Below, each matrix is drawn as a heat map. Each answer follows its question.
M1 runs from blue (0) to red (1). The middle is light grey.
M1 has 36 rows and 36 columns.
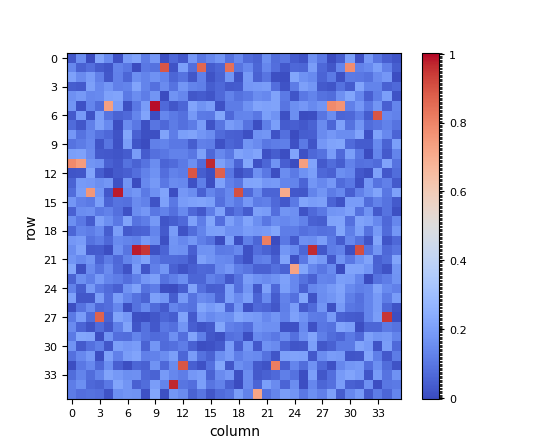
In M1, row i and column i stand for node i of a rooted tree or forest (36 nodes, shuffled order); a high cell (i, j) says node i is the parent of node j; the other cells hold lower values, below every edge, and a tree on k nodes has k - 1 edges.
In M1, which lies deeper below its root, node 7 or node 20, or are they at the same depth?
node 7
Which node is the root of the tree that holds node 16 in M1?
32
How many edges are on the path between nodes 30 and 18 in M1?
3
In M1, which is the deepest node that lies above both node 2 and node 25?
11
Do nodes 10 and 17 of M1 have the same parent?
yes
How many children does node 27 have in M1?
2
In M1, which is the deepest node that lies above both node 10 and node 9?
1
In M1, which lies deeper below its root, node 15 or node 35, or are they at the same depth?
node 15
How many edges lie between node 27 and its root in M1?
0
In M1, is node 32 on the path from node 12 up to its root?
yes
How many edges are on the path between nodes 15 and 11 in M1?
1
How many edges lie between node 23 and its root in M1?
5
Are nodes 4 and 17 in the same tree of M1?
yes
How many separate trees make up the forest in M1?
5
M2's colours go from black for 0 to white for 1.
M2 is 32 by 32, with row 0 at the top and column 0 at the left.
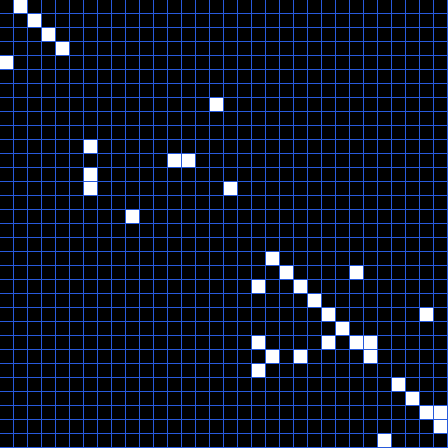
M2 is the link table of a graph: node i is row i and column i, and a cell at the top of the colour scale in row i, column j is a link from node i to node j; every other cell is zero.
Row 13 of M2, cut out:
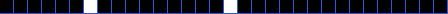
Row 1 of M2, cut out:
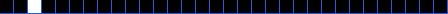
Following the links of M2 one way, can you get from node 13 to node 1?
no
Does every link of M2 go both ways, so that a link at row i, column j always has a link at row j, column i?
no
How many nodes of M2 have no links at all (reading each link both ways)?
4
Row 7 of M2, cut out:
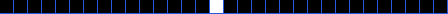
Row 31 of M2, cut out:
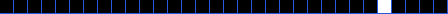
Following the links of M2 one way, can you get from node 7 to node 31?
no
